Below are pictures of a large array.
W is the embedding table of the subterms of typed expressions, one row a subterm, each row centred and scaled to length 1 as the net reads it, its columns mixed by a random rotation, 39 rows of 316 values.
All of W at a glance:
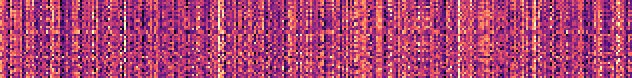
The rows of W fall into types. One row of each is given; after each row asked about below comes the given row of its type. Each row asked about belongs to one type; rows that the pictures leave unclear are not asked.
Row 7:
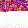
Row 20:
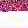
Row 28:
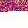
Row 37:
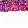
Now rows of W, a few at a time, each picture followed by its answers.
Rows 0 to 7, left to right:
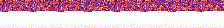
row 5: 7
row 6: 20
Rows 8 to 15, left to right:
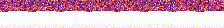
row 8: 20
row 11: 20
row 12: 20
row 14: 37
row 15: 28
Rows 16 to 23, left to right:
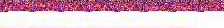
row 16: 28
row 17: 7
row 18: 20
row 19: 7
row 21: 37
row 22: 20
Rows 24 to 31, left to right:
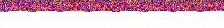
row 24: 37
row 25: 20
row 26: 7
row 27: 7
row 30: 20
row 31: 7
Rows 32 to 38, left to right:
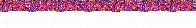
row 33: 37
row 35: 7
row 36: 28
